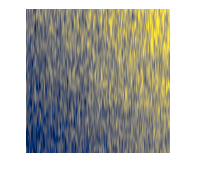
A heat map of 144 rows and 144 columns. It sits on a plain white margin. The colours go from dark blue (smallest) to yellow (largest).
Grain: streaks running down. Ninth with the lowest average: bottom left. Histogram: bell-shaped. Slope: up to the top right. Mirror symmetry: none. Ninth with the highest average: top right. Average level on the scale: 50%.
